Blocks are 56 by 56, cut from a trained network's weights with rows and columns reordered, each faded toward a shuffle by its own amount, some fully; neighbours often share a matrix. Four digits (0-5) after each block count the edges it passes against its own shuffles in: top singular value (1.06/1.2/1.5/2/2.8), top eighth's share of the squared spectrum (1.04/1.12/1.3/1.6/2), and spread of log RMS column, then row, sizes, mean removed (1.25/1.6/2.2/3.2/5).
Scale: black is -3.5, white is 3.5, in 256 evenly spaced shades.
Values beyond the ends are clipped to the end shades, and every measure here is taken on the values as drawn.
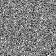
1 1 0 0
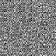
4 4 2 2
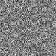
3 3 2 1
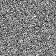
2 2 0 0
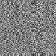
4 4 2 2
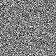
2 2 0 0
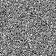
2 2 0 0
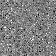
0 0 0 0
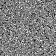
0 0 0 0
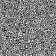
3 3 1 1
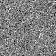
2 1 0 0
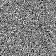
0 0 0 0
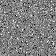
0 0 0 1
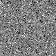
0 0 0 0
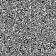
1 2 0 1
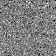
1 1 0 1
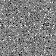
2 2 0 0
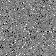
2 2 0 1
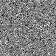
0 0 0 0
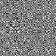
4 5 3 3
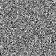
3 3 1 1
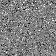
0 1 0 0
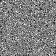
0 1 0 0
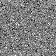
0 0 0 0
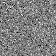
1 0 0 0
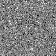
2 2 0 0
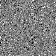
2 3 1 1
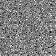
2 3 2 1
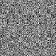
4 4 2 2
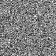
3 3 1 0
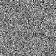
3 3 1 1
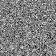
2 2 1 0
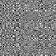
4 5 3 3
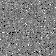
2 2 0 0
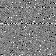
3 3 0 2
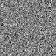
3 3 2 0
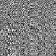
4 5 3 2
